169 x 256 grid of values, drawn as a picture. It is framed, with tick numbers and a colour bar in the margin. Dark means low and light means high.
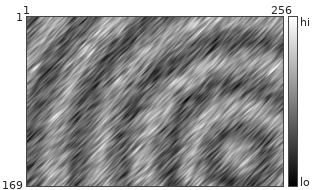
Rings spread out from the bottom right. Neither half mirrors the other. Overall the values sit about 50% of the way up the scale. The histogram is bell-shaped. No row or column stands out.
